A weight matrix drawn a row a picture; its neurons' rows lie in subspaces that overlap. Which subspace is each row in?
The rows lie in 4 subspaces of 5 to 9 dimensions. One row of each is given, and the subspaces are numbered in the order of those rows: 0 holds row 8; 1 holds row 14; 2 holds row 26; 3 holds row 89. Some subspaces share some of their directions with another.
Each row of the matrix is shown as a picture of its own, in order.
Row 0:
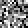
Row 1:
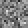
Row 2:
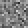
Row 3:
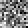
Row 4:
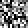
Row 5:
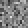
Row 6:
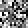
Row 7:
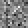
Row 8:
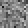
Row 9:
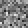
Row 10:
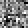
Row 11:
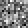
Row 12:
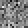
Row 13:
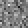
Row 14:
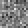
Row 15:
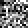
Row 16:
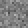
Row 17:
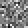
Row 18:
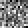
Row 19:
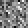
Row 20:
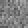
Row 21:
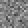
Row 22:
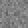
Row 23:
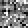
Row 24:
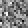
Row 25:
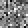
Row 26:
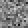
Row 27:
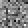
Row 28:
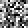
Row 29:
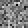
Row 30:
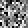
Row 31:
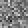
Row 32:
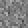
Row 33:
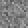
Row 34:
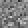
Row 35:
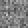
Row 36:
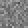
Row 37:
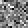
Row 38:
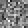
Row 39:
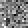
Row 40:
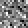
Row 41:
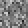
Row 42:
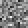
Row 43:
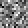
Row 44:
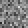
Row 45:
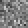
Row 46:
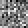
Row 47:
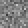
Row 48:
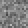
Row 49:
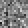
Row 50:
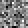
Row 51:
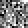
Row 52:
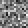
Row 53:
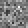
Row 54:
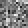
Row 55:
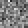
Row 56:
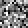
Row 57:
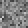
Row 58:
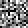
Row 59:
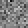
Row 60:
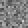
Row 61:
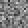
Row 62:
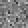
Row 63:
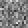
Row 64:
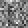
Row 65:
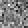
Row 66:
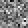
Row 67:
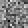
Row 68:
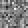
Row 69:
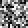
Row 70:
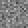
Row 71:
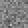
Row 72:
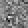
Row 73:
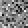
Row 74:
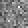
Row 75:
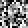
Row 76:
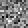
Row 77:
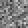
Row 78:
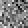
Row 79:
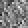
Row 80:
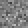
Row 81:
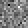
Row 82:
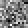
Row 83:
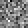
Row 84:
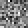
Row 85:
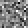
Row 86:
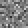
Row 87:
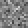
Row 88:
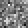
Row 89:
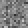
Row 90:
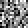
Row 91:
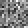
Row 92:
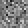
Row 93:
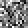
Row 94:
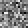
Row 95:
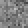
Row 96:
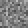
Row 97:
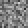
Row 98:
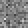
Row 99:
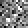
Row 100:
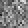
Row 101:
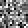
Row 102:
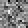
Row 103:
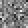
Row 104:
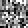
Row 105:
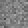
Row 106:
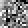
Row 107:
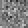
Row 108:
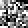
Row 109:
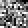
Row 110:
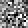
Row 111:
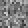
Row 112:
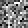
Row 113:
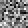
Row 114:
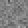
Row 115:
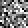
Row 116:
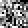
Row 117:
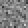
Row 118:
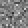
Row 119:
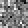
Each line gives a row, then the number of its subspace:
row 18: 3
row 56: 1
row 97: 0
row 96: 2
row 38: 0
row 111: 1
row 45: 0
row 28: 0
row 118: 3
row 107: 2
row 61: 0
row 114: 2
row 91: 1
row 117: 0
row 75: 1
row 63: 0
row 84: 3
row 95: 2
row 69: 0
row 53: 2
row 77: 2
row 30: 0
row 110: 2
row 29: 3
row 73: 0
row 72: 2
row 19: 0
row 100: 0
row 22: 2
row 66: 2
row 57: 2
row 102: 2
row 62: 2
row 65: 0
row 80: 2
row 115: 3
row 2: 0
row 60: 3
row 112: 3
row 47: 3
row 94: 3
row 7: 2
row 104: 0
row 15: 0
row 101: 2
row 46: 1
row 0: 1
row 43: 0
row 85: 0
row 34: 2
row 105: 3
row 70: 1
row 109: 3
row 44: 1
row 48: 1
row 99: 0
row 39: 3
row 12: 0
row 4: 0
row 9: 1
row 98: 3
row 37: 0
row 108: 3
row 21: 0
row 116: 3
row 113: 3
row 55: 2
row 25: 2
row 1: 2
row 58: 1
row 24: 2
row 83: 2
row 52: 1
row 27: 0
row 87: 2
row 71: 0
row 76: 0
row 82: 0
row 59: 2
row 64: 0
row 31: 0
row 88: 2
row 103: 2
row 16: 1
